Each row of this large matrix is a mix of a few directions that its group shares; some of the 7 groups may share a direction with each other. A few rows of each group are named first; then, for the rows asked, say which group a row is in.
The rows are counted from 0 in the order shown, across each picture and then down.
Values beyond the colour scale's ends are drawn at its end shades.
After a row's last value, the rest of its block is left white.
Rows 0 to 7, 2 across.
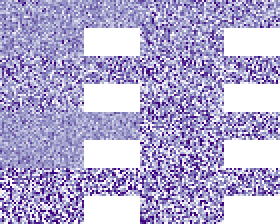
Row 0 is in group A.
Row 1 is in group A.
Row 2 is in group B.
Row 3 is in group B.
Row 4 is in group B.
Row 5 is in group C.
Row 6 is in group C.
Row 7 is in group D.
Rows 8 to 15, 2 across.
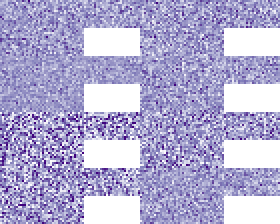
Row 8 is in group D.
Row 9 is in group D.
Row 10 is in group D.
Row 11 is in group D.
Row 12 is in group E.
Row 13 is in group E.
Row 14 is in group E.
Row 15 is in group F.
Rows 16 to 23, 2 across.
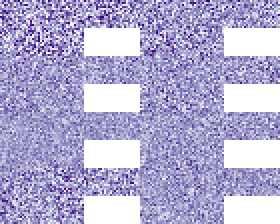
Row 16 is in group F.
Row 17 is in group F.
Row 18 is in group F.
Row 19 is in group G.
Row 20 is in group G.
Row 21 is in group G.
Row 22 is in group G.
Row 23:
B
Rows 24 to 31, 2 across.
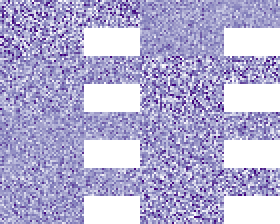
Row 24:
D
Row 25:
D
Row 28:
G
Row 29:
G
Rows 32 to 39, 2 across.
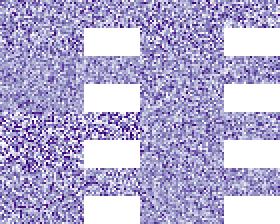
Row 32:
A
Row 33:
F
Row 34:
B
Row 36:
G
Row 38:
B
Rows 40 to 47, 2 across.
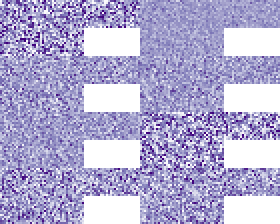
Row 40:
E
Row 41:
D
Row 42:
C
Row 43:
A
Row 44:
C
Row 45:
G
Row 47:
E
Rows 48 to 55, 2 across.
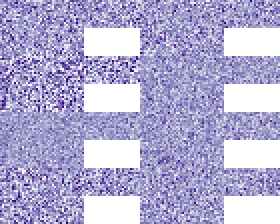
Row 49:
F
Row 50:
G
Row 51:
A
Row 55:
F
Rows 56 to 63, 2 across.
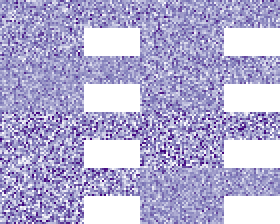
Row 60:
D
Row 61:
E
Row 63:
A
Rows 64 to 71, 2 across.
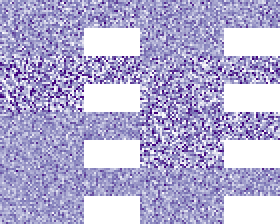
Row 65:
E
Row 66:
A
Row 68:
F
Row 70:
D
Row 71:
A
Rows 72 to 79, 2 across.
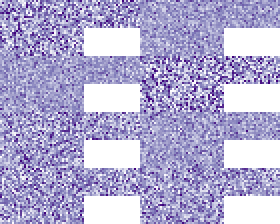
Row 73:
D
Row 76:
D
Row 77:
G
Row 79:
E
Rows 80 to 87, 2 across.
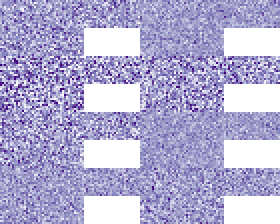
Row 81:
D
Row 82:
D
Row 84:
D
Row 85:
G
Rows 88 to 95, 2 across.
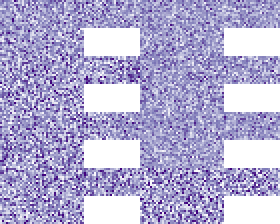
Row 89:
F
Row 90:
F
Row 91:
G
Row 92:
F
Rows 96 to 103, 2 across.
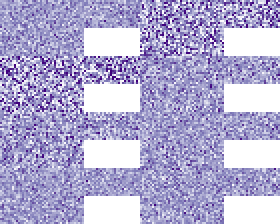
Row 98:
B
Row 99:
G
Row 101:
G
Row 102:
A
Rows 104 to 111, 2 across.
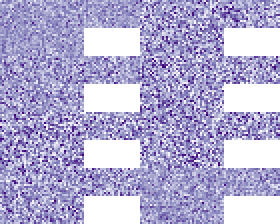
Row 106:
C
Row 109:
C
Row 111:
D
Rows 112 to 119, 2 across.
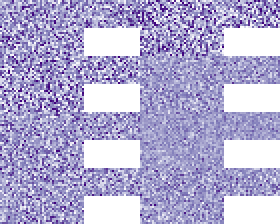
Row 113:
B
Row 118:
E
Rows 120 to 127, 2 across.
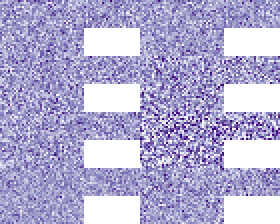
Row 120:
G
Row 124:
D
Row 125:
D
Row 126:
B
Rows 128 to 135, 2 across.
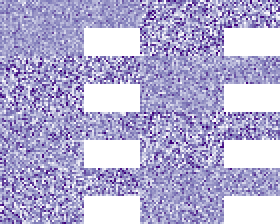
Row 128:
A
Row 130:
A
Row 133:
F
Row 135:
C
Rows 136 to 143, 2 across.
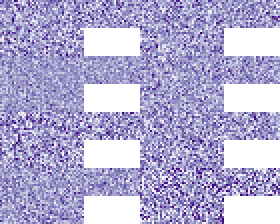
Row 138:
F
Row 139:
A
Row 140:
A
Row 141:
C
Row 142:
G
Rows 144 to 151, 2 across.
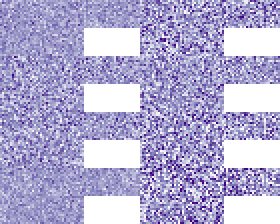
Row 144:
G
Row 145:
E
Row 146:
A
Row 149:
E
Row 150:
E
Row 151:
E
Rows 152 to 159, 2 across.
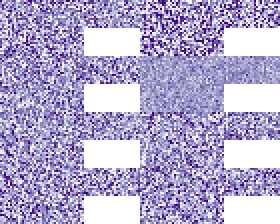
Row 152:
F
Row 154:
B
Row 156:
A
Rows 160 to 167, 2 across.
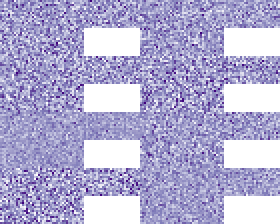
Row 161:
D
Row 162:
A
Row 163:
F
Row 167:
E
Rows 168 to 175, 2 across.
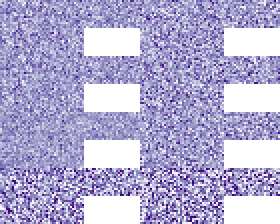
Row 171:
C
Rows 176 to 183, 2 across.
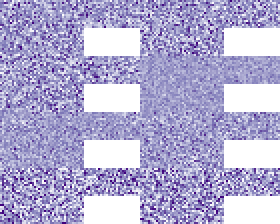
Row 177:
C
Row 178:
F
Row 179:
G
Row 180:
B
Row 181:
C
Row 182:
D
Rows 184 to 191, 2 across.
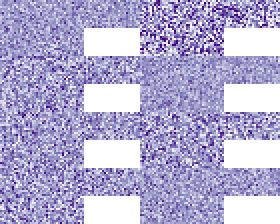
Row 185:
F
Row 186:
G
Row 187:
D
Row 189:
E
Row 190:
A
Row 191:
C
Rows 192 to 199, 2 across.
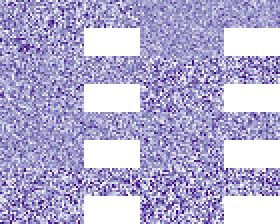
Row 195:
G
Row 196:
B
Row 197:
C
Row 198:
G
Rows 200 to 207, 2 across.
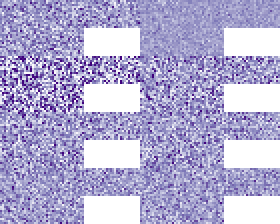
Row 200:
C
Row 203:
A
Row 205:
F
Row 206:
A
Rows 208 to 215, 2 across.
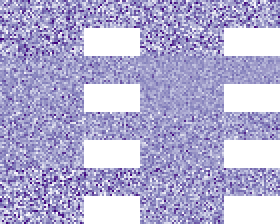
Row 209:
C
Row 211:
A
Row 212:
F
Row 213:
G
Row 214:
D
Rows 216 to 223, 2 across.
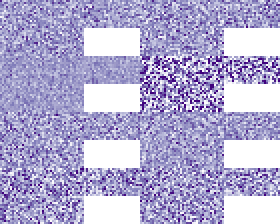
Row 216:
F
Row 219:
G
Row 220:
C
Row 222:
E
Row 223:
F
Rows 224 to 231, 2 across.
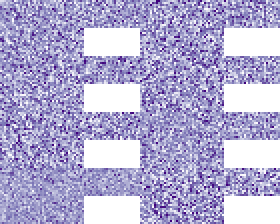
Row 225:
G
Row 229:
G
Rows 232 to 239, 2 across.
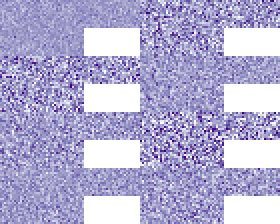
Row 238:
C
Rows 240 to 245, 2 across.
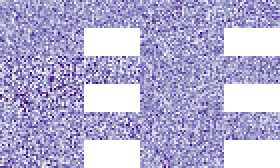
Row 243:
D
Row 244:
G
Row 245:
D
